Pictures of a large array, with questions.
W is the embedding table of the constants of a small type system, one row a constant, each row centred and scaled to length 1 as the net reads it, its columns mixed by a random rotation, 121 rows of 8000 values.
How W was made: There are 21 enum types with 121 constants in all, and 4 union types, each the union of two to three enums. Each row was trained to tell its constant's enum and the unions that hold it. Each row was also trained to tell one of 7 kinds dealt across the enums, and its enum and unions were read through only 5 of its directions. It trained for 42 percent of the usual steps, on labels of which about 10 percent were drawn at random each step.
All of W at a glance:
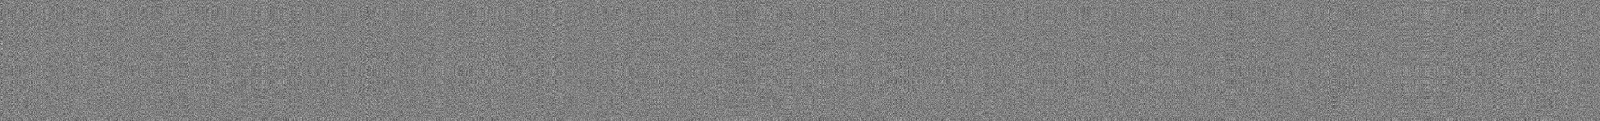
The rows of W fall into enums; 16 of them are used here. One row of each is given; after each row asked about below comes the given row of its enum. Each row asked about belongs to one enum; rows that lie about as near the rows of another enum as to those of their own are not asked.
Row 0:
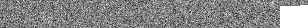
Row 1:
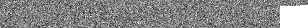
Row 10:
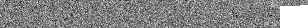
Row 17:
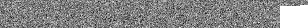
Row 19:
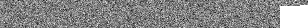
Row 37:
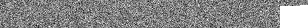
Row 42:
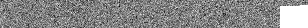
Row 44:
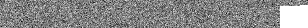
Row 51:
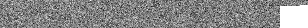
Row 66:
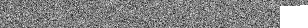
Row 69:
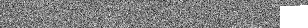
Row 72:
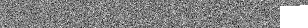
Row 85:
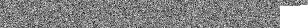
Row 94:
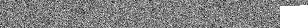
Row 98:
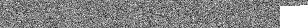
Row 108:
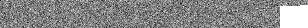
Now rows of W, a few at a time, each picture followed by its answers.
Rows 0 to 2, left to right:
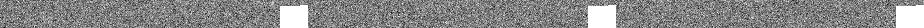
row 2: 51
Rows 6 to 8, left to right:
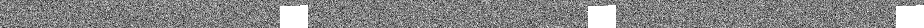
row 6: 17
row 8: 44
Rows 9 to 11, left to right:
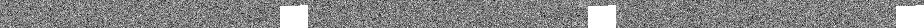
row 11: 42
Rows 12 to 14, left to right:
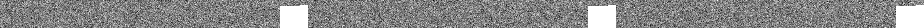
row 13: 0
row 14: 37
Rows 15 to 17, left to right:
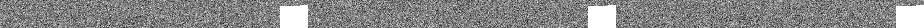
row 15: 17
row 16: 69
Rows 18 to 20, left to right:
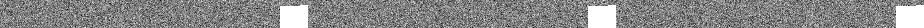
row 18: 72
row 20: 37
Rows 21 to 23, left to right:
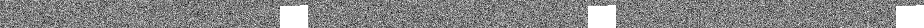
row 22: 37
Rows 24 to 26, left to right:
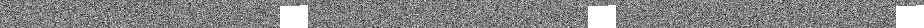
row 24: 72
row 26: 17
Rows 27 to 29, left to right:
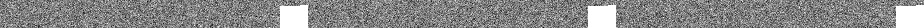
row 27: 37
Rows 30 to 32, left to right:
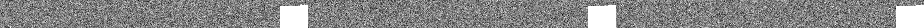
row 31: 66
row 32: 108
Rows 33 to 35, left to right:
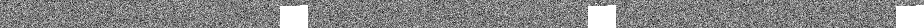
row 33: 66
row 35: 19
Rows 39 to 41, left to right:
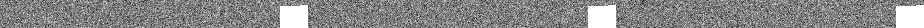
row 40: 108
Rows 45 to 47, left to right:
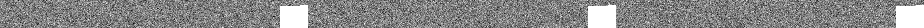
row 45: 19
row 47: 1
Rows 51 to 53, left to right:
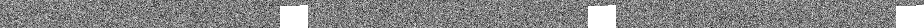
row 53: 17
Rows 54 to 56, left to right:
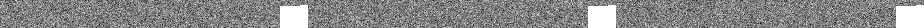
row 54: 19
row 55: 0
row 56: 69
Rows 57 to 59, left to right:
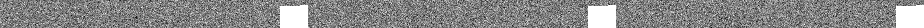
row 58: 108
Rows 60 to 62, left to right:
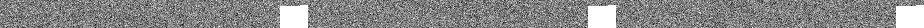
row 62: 19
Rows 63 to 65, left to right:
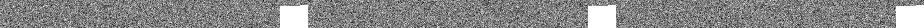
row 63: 1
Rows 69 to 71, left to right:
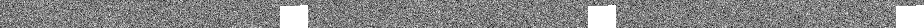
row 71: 66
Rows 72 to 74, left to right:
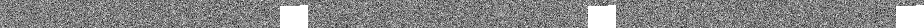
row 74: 69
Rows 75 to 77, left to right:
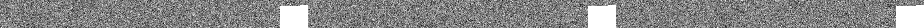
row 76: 1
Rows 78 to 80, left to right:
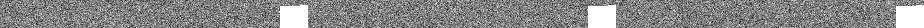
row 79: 1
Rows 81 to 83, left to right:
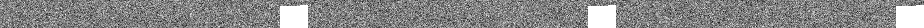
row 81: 66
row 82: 66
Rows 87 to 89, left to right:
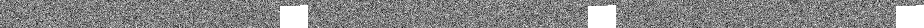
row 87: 0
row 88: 42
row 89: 85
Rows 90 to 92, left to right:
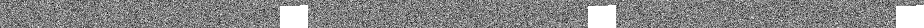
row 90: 69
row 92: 51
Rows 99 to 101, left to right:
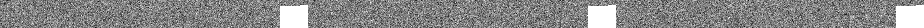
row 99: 17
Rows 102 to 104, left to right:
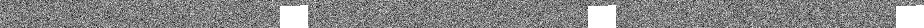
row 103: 108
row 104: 19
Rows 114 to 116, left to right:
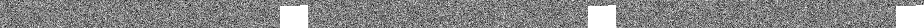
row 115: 37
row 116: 108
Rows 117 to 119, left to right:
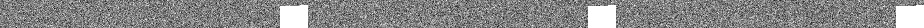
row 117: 44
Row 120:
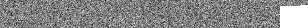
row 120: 72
